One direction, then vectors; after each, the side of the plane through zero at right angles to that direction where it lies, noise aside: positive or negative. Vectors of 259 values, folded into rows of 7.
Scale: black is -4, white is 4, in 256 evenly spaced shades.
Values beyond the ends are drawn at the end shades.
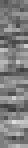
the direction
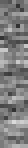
positive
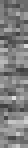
positive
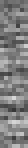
positive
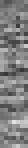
positive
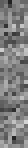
positive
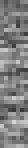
positive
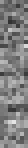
positive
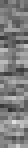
positive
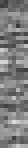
positive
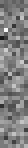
positive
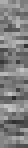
negative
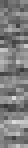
positive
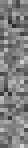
positive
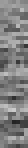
negative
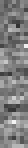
positive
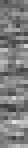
positive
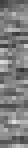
positive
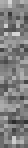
negative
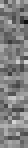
positive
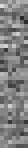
negative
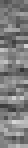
positive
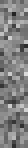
negative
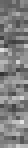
positive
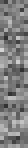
positive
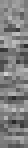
negative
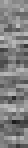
negative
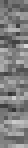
positive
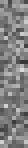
negative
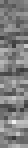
positive
